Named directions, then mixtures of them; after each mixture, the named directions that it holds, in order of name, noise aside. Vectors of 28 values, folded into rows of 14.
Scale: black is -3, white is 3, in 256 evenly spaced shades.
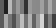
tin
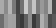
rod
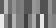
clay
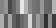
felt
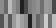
felt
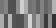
felt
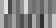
tin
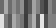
clay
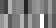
clay, tin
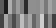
tin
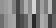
rod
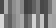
clay, rod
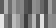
clay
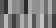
tin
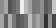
felt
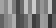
rod
